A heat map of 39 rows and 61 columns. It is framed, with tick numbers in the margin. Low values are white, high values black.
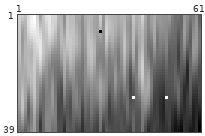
Three lone cells stand out: one far higher and two far lower than their neighbours. Streaks run downward. Neither half mirrors the other. The ninth with the highest average is the bottom right. Values rise toward the bottom right.
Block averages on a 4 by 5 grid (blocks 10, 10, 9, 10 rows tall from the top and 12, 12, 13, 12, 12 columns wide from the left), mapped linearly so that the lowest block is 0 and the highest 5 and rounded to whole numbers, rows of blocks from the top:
01123 / 12223 / 23234 / 24445
